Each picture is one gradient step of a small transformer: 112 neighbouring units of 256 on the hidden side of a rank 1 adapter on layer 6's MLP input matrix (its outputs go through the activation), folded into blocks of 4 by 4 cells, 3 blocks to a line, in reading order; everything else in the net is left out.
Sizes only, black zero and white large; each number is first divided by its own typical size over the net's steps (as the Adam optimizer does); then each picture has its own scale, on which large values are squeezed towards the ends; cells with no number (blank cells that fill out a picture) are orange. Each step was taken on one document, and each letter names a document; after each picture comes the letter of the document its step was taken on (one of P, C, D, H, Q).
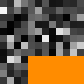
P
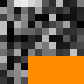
P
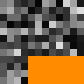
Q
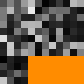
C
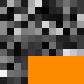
P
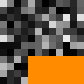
C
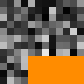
C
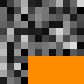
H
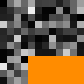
P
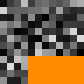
H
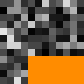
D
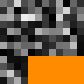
D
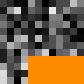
C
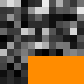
Q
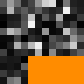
D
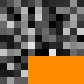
Q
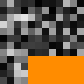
Q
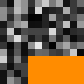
H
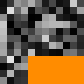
P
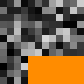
H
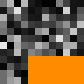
D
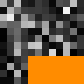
D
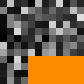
H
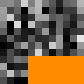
H
